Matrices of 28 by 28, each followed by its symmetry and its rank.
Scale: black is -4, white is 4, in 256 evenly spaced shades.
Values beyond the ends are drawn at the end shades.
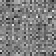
neither, rank five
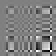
symmetric, rank one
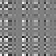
neither, rank one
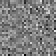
neither, rank five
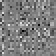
neither, rank five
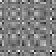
symmetric, rank two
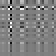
neither, rank one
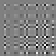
symmetric, rank one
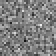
antisymmetric, full rank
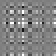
symmetric, rank one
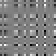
symmetric, rank one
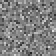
antisymmetric, full rank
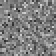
antisymmetric, full rank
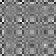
symmetric, rank two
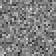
neither, full rank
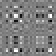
symmetric, rank two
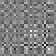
symmetric, rank two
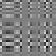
neither, rank one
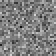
neither, full rank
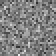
neither, full rank
